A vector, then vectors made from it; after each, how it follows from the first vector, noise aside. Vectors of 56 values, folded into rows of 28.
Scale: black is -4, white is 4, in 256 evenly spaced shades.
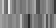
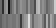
negated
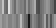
copied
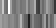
copied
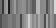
negated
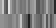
copied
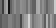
negated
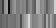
negated
